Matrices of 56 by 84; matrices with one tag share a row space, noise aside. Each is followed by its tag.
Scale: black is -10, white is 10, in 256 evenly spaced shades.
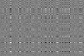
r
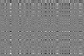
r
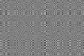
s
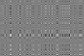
r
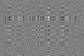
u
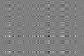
u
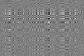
u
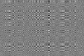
u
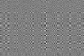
s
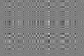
u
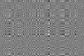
u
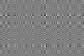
s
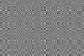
s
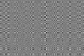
s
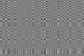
s
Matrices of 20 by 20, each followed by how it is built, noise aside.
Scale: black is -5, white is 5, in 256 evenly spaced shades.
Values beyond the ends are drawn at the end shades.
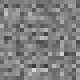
low rank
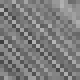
Toeplitz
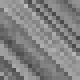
Toeplitz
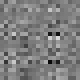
low rank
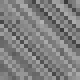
Toeplitz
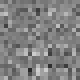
low rank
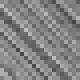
Toeplitz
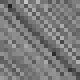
Toeplitz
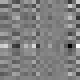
low rank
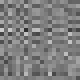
low rank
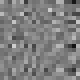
low rank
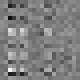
low rank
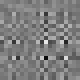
low rank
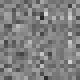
low rank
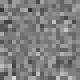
low rank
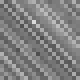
Toeplitz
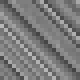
Toeplitz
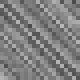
Toeplitz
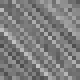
Toeplitz
